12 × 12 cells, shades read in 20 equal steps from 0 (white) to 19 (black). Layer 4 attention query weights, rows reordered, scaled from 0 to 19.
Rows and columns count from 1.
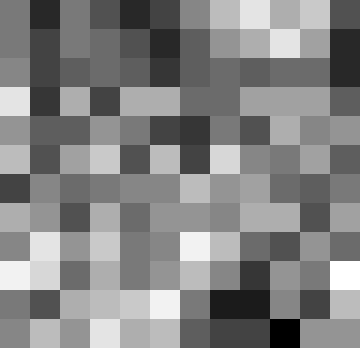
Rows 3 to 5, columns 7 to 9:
12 11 12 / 11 11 7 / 15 10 13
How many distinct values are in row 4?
7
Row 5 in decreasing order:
15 14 13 12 12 10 10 9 8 8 8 6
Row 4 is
2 15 6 14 6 6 11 11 7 7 7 12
